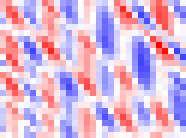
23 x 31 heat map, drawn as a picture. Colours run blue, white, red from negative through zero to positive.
Upright stripes repeat 5 times across the table. On average the colour sits 50% of the way up the scale. The ninth with the lowest average is the middle right.
